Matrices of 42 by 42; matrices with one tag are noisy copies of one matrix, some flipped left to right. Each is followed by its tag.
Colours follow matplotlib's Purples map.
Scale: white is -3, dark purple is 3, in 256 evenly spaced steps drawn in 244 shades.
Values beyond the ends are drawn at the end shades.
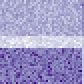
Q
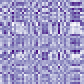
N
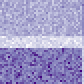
Q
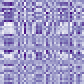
N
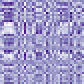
N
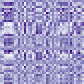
N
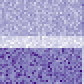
Q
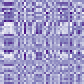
N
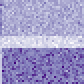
Q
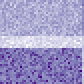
Q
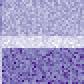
Q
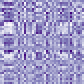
N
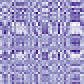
N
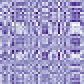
N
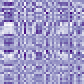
N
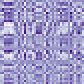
N
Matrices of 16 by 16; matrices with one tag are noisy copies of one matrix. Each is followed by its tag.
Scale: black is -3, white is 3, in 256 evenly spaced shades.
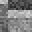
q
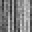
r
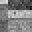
q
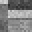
q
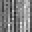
r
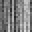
r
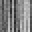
r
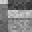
q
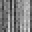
r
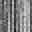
r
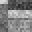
q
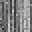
r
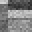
q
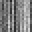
r
